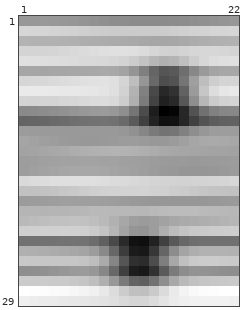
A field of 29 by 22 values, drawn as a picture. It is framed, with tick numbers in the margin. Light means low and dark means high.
Bumps: two. Grain: streaks across. Slope: none.
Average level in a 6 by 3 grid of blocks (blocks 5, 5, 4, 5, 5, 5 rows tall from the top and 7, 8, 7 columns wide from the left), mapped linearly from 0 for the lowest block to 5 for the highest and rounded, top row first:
1 1 1
1 4 4
4 5 5
2 2 2
2 5 3
0 4 0
